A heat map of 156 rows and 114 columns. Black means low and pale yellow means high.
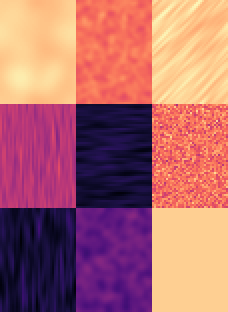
It is made of 3 by 3 panels. Panel 1,1: very high, smooth, faint in contrast. Panel 1,2: high, blotchy, faint in contrast. Panel 1,3: very high, slanting up to the right, faint in contrast. Panel 2,1: middling, streaked downward, faint in contrast. Panel 2,2: very low, streaked across, faint in contrast. Panel 2,3: high, fine-grained. Panel 3,1: very low, streaked downward, faint in contrast. Panel 3,2: low, blotchy, faint in contrast. Panel 3,3: very high, flat.
